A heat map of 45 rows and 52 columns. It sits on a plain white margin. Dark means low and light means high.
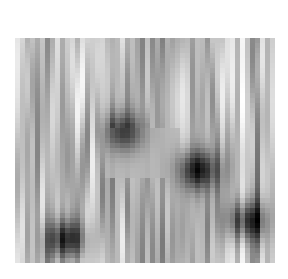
Overall the values sit about 70% of the way up the scale. An odd patch, calmer than its surroundings, sits in the centre. There are four dips. The halves do not mirror each other. Most values sit high, with a long tail of low ones.
